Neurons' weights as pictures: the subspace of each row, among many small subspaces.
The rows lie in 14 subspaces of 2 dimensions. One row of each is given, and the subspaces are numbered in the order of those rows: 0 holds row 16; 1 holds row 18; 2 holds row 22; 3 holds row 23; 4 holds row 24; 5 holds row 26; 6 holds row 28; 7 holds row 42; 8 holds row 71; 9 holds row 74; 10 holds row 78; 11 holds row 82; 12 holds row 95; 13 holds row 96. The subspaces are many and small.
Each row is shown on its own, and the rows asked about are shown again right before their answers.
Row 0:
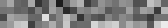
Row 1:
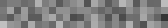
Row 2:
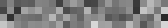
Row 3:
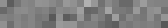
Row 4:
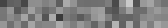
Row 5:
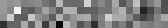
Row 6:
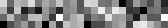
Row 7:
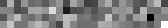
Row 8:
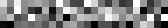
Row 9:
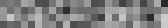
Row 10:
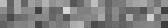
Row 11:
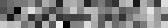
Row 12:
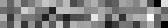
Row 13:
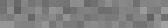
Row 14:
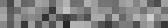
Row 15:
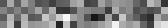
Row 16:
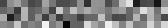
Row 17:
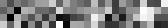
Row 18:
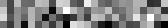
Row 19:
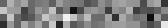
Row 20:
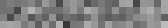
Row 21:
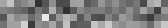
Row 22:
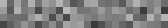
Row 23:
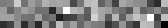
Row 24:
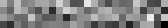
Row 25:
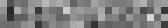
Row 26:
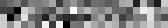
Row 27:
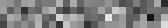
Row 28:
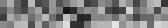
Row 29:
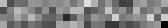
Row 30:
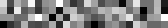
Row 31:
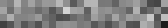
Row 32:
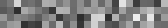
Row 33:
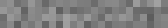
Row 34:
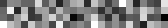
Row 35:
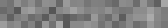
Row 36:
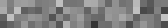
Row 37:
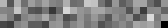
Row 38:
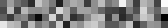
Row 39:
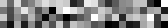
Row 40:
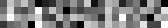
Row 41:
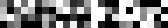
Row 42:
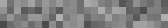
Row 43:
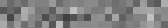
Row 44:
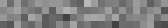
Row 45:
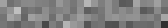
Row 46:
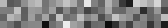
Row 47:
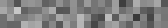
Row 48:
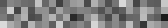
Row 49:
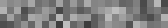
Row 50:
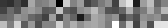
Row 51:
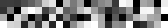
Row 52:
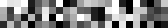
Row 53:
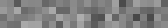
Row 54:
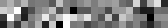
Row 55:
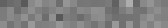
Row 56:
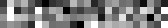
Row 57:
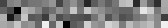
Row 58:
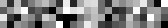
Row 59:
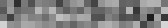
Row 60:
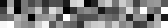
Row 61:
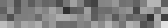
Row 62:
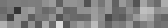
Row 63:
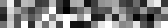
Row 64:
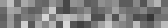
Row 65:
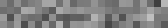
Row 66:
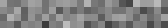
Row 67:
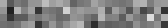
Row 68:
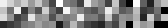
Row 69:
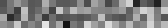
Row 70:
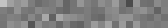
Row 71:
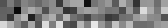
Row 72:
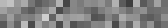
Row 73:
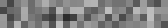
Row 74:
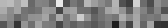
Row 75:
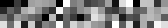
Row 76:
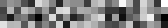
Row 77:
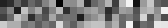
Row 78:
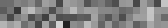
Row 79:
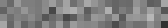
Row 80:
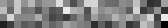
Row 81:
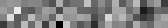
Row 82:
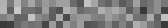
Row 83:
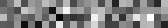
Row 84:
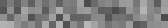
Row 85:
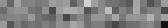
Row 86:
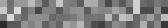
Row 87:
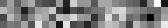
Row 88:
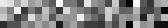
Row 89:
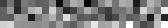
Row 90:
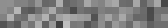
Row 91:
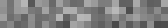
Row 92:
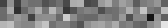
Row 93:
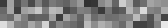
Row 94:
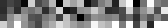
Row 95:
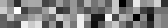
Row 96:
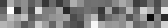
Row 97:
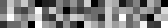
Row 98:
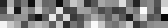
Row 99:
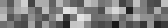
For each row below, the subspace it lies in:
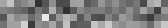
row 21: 9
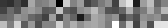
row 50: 9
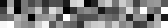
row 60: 11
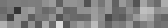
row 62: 8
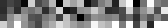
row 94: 9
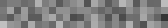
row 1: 13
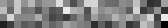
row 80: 3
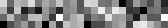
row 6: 7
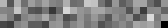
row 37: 7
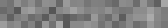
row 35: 10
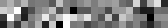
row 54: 5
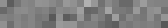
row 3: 0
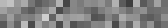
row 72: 9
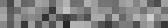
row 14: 1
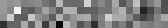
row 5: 8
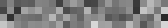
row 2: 3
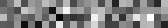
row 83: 3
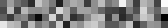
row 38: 2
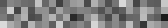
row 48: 13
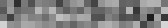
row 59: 12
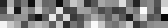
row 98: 2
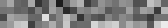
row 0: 9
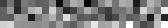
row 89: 4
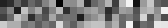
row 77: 1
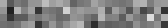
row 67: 13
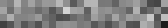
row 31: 3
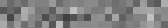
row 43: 5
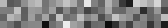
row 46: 0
